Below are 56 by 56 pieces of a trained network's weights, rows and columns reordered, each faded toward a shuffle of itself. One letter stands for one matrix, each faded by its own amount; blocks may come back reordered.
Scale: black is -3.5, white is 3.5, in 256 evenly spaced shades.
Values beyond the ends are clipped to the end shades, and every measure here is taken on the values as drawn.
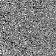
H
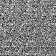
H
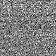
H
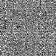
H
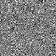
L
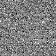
H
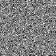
L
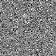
L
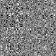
L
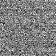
H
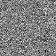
L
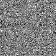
H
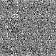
H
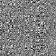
L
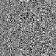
L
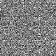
H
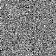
L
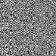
L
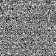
H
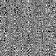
L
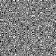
L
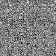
H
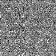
H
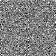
H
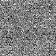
H
